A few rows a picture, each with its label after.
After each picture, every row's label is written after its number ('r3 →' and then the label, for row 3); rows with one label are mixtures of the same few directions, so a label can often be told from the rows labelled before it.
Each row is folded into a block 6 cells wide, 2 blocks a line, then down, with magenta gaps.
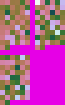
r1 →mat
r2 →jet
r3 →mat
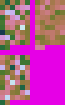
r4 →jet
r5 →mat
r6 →mat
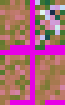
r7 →jet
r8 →jet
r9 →jet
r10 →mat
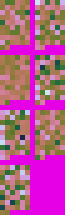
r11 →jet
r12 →jet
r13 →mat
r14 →jet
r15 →jet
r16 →mat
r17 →jet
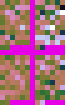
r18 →jet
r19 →mat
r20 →jet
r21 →mat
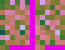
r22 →jet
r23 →mat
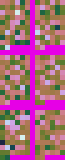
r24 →mat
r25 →jet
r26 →mat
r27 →mat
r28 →jet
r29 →jet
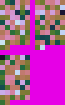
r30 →jet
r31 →mat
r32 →jet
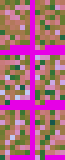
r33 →jet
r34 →mat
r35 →mat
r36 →jet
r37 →mat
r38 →mat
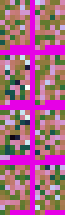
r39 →jet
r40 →jet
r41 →mat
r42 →mat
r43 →mat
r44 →jet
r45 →jet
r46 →jet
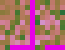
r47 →mat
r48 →jet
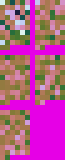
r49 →jet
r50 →jet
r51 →jet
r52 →mat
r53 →mat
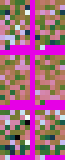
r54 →mat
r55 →mat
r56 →jet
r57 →mat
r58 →mat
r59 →mat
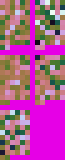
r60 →mat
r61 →jet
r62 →mat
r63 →jet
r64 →jet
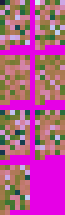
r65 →jet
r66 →jet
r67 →jet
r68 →mat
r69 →jet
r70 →jet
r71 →mat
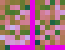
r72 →mat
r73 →jet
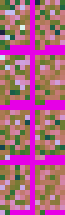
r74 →jet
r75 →jet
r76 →jet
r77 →jet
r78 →mat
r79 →mat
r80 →mat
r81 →mat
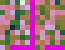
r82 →mat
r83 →mat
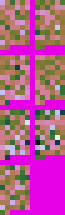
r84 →jet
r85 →jet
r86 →mat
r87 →mat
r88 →mat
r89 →jet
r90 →jet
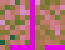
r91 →jet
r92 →jet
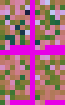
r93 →mat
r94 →jet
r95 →mat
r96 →jet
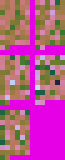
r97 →mat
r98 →mat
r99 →mat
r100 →jet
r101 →jet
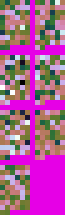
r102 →jet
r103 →mat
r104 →jet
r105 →jet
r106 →mat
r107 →jet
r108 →jet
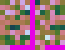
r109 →mat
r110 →jet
